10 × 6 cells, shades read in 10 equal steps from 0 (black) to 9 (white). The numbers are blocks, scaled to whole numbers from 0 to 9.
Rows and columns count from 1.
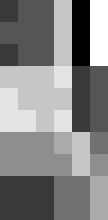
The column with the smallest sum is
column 5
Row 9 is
2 2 2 4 4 6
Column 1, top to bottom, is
2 3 2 7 8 8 5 5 2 2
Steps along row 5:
down same same down up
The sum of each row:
24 25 24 34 34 36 32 32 20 20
